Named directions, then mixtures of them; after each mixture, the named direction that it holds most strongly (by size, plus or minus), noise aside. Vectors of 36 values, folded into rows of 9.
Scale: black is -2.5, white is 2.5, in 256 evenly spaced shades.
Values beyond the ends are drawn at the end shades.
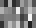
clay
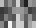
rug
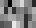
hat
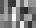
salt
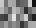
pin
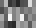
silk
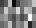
clay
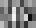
clay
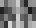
rug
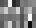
clay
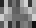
rug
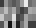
rug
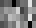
clay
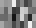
salt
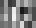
salt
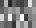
silk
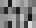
clay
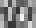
clay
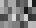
pin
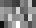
clay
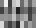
clay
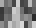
rug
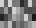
pin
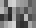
silk
